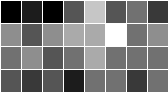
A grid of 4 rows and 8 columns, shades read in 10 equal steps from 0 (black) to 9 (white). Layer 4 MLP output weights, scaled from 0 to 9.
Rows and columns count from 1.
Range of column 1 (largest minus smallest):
5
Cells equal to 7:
1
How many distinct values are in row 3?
4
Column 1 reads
0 5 4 3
